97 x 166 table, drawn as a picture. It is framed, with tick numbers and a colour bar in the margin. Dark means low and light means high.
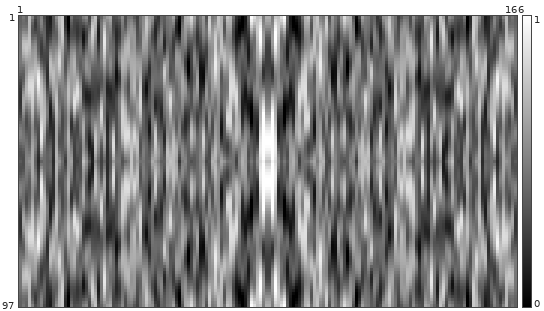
Slope: none. Average level on the scale: 50%. Mirror symmetry: left to right and top to bottom. Grain: streaks running down.
